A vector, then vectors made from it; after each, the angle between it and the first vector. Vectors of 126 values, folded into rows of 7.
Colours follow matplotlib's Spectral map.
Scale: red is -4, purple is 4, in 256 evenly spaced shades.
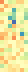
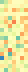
partly opposed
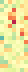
nearly opposite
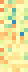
nearly parallel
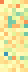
partly aligned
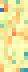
orthogonal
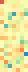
partly aligned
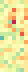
nearly opposite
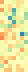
nearly parallel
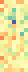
nearly parallel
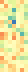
nearly parallel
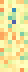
nearly parallel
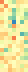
nearly parallel
